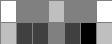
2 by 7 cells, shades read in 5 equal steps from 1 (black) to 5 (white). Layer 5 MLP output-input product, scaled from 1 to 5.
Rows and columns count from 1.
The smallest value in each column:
4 2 2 3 2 1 4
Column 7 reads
5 4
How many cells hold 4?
3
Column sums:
9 5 5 7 5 4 9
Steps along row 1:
down same up down same up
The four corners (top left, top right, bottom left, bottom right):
5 5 4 4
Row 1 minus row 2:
1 1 1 1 1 2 1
